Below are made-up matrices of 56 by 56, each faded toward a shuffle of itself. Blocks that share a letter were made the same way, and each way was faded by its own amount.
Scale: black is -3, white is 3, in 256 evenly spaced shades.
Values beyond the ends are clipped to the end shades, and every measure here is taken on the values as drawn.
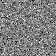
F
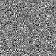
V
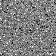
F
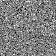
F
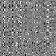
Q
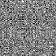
V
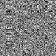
V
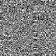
V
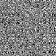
V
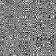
Q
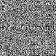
V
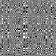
Q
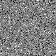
F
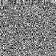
V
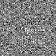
V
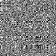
V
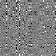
Q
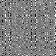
Q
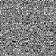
V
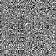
V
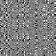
Q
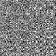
V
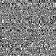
V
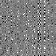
Q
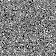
F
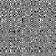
Q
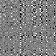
Q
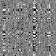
Q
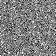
F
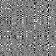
Q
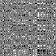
Q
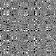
Q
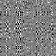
Q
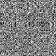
V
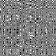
Q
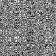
V
